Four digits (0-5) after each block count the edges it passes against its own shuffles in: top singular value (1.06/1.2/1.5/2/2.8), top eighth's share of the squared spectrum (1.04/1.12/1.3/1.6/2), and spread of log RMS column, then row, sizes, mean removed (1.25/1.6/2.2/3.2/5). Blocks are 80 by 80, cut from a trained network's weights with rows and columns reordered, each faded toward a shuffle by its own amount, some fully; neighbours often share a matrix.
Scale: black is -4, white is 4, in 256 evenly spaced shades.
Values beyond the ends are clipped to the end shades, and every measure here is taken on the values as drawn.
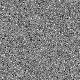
0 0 0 0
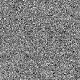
2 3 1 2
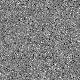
0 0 0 0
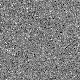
1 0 0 0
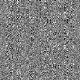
3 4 3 1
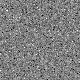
0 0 0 0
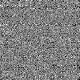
2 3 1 3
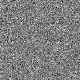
1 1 0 0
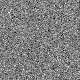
1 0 0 0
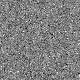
0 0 0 0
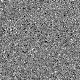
1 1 0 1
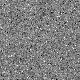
0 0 0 0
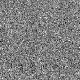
2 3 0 1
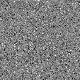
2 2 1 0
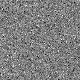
1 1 0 0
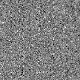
2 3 2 0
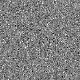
2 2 1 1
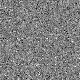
1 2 0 1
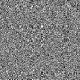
3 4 2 2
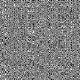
4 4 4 2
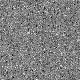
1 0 0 0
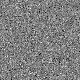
0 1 0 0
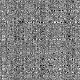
3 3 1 3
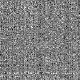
3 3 0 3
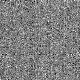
2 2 0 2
